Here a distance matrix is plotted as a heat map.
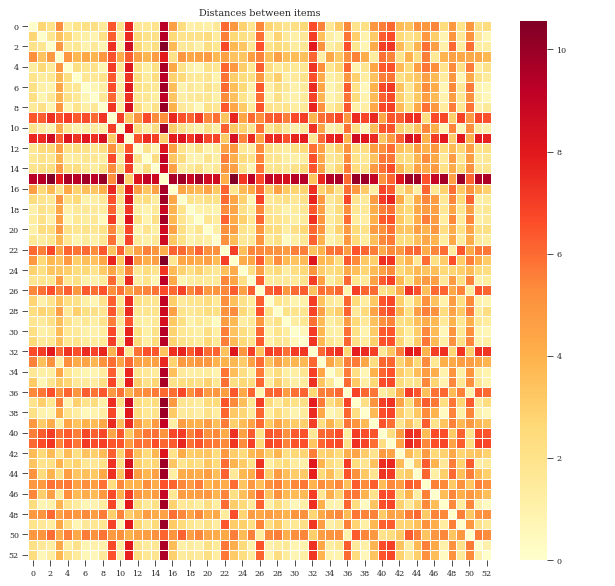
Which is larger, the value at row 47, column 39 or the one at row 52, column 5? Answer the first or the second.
the first
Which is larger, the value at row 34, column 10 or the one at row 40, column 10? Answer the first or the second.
the second
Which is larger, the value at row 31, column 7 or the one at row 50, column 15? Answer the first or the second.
the second
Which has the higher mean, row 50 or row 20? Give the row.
50
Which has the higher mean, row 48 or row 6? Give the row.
48
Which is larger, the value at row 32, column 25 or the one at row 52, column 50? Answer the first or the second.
the first
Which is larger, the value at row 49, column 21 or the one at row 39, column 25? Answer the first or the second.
the second
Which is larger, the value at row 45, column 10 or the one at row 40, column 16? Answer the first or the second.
the second
